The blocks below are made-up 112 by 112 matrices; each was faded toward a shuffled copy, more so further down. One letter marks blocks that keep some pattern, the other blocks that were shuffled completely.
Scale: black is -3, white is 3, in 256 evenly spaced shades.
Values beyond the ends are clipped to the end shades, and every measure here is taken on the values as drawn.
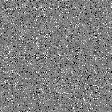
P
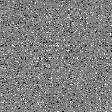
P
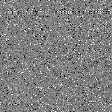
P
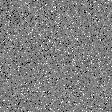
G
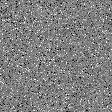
G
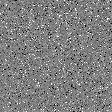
G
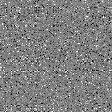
P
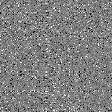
P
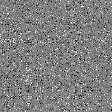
P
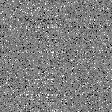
P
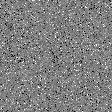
G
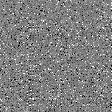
P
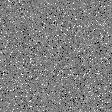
G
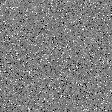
G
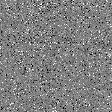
P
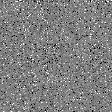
P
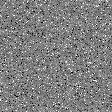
G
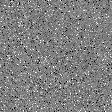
G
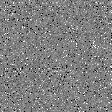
P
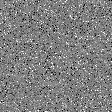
G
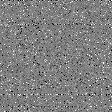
P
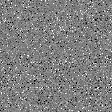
P
